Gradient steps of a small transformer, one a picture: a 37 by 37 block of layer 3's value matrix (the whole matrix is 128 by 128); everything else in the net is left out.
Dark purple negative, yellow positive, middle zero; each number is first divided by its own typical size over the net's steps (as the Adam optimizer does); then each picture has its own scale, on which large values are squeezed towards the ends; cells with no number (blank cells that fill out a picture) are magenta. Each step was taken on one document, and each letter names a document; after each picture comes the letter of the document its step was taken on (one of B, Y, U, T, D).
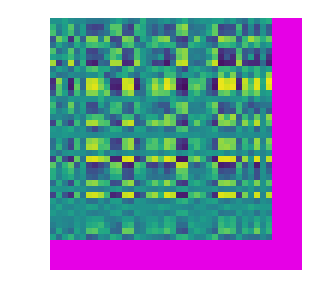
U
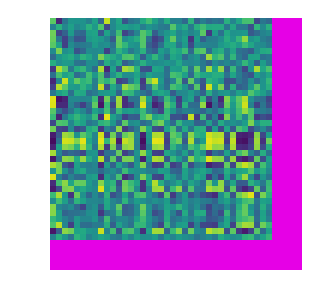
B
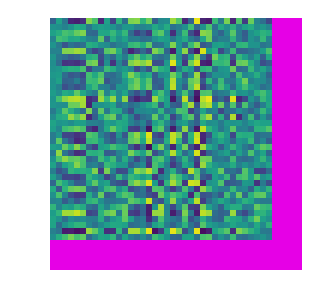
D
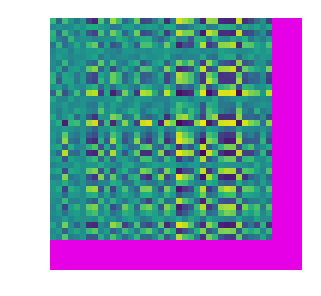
U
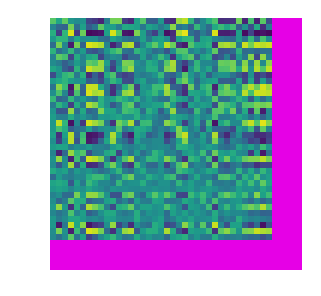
U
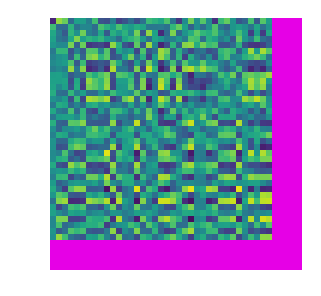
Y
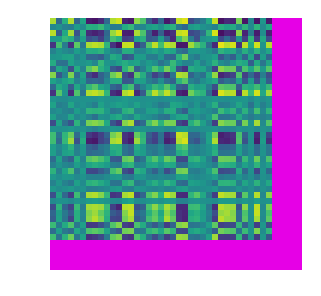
U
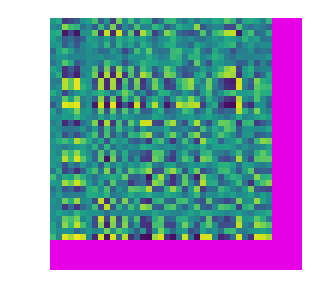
D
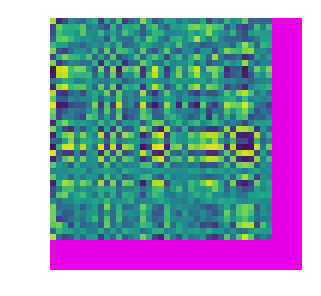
B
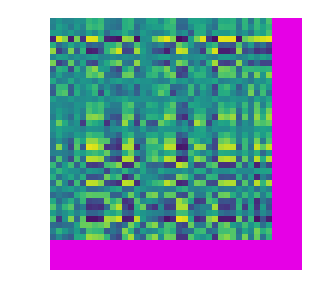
U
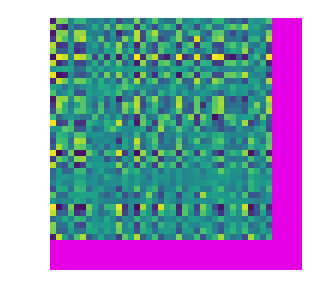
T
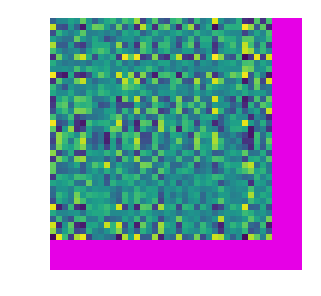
T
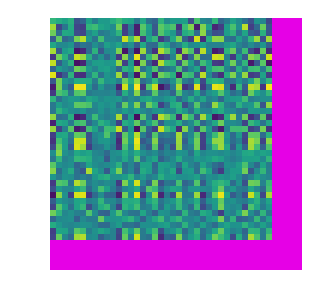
T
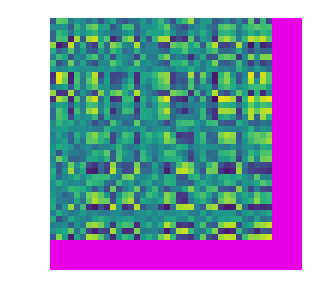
Y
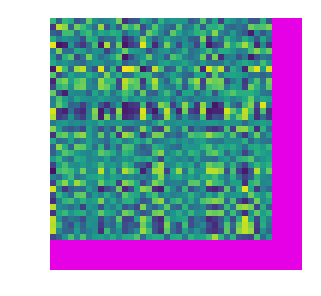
B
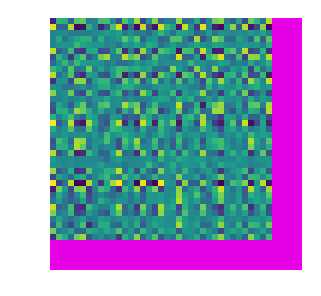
T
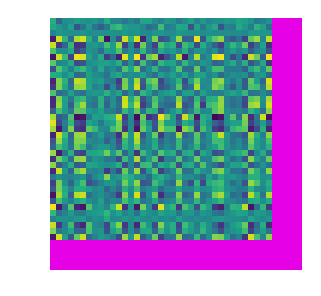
T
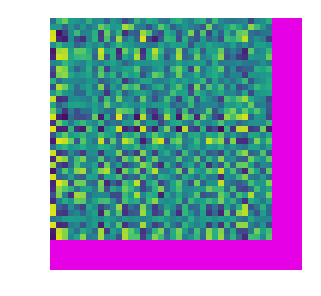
B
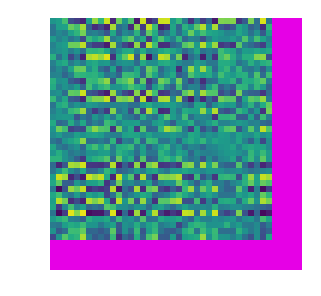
Y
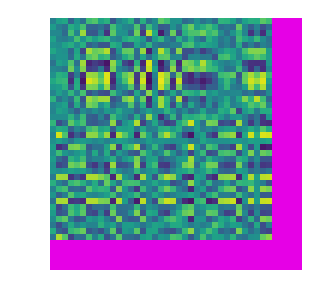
Y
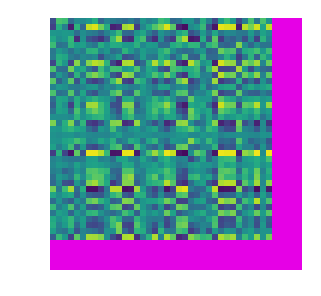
U
